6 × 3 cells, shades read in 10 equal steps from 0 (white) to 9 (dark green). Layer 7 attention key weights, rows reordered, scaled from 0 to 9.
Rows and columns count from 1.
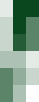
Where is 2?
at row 2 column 1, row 3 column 1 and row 5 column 3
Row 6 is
6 3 0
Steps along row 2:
up down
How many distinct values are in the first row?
2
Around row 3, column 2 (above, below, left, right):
9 3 2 6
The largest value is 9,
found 3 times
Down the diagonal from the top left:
1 9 6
